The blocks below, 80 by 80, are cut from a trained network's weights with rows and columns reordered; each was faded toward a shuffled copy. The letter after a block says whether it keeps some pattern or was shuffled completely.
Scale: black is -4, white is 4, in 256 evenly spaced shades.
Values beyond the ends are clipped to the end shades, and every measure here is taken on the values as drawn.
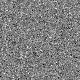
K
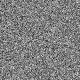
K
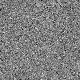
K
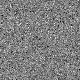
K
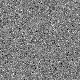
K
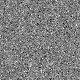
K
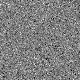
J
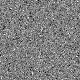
K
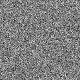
K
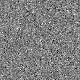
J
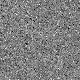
K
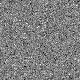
J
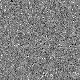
J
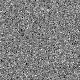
K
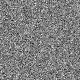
K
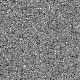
K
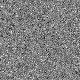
K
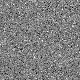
K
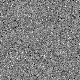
J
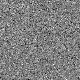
K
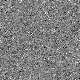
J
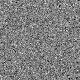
J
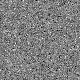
K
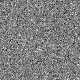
J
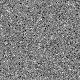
K
